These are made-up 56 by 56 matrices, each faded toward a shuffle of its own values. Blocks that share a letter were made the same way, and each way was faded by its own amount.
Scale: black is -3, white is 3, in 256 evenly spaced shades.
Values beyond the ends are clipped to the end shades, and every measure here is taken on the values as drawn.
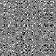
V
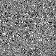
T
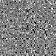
V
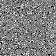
T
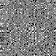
V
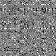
V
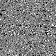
T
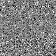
T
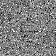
T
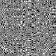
V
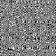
V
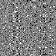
V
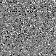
T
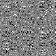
V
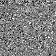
T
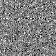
T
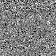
T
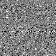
T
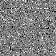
T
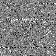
T
